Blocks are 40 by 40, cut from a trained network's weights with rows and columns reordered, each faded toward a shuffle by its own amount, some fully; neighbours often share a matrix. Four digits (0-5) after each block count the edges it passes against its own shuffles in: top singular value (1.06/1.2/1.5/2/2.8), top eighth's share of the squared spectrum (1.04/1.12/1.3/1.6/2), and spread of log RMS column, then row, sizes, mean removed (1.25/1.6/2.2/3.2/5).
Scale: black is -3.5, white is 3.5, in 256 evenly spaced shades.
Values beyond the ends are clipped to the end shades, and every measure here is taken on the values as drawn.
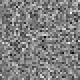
2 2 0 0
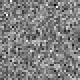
0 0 0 0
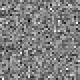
0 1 0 0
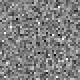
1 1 1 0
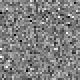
0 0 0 0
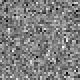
0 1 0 0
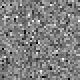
0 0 1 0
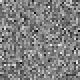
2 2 1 0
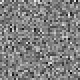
3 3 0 2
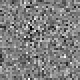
2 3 1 1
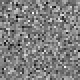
0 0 0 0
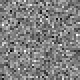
1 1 0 0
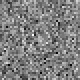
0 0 0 0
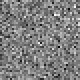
2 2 0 0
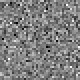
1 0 0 1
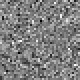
1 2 0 0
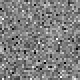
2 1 0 0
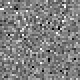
0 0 0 0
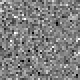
0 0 0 0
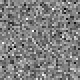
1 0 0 0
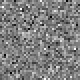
0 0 0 0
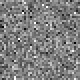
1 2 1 0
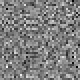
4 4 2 2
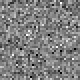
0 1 0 0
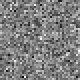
2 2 0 1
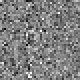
2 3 1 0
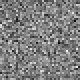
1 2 0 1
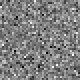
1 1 0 0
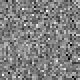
1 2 0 0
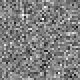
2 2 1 0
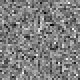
1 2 0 0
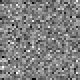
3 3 1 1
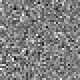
2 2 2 0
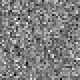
2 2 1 0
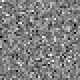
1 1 1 0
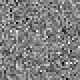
1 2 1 0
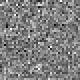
1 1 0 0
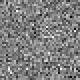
1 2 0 0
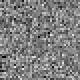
1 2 1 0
